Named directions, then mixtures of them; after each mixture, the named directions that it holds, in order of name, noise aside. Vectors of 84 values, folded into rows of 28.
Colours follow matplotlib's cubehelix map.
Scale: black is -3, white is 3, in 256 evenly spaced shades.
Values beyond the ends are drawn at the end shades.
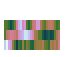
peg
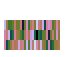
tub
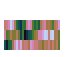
peg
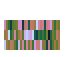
peg, tub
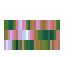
peg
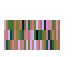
tub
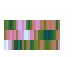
peg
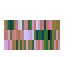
peg, tub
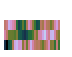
peg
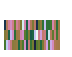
tub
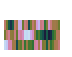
peg, tub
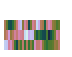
peg, tub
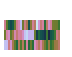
peg, tub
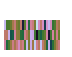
tub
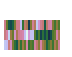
peg, tub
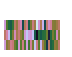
peg, tub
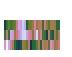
peg, tub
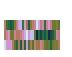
peg, tub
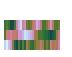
peg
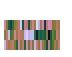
peg, tub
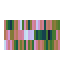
peg, tub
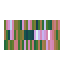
peg, tub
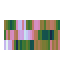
peg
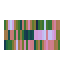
peg, tub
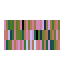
tub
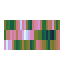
peg
